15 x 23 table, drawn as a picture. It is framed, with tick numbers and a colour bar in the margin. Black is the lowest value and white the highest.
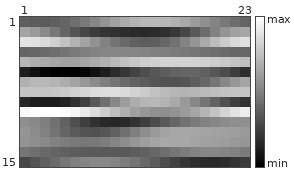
Slope: none. Roughest part: middle left. Histogram: bell-shaped. Average level on the scale: 50%. Grain: streaks across. Calmest part: bottom left.
